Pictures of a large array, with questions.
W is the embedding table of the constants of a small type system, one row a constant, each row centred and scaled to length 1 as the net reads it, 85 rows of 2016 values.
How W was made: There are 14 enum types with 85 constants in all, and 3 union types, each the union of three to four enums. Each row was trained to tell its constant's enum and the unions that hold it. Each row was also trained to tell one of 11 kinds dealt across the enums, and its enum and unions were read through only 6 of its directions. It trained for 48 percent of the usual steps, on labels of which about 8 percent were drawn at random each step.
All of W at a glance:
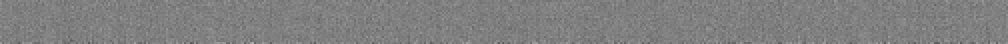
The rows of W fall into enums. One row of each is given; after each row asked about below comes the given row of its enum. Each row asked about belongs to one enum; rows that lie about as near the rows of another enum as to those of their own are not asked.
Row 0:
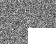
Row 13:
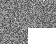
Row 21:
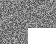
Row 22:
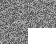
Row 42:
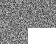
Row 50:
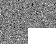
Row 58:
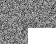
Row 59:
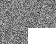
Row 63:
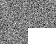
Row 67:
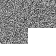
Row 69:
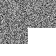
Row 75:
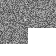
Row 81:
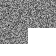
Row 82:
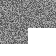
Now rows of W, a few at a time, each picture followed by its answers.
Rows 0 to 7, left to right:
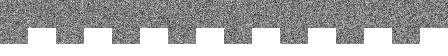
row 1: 63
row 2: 42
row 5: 82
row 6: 21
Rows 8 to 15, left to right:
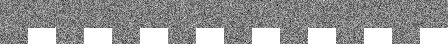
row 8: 75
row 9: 0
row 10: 81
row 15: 75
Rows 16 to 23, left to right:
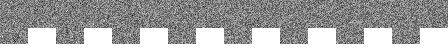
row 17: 13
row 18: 75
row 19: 13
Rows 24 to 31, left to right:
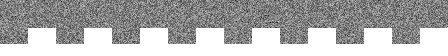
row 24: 59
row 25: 67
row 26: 82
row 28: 67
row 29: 63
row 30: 21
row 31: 42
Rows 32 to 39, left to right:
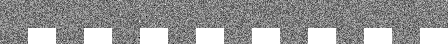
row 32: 59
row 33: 0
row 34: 69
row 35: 81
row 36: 67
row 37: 0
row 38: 67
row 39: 82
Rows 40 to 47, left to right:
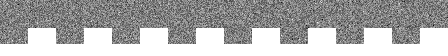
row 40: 67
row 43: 13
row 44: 42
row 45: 69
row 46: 0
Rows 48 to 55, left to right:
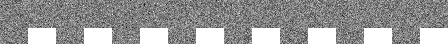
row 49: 42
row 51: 21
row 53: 59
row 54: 59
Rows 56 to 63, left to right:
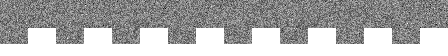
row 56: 75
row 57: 0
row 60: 81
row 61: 69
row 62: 13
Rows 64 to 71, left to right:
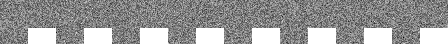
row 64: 21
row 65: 81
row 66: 75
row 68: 82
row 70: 75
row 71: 59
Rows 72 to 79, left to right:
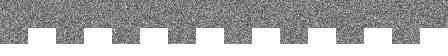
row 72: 13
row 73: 0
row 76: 82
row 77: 81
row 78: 67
